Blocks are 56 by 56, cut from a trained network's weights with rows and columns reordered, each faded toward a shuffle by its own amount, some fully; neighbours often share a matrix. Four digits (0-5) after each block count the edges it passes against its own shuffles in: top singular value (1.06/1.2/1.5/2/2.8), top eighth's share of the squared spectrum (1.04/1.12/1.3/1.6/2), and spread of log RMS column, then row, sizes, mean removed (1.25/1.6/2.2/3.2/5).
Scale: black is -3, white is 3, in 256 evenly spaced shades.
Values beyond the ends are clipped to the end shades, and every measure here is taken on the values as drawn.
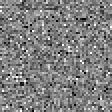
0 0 0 0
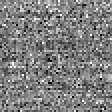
2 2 1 0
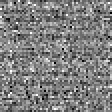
2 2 1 0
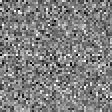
3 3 1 2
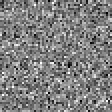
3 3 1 1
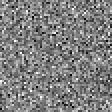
1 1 0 0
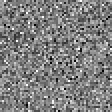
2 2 0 0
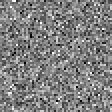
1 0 0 0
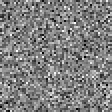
0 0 0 0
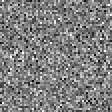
0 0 0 0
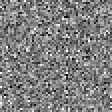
2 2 1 0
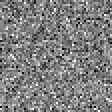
0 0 0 0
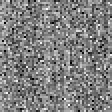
2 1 0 0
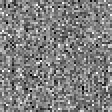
2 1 0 1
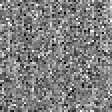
2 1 0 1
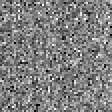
1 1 0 1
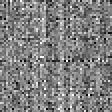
3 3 0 2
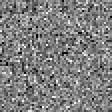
0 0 0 0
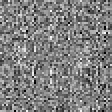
3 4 2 1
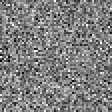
2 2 1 0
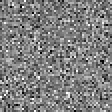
3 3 1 0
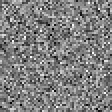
1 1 0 0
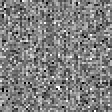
2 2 0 0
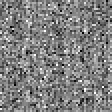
2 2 0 1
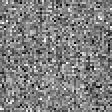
1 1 0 0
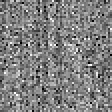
2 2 0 1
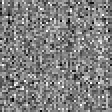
2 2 0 2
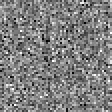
1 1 0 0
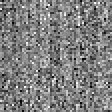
3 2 0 1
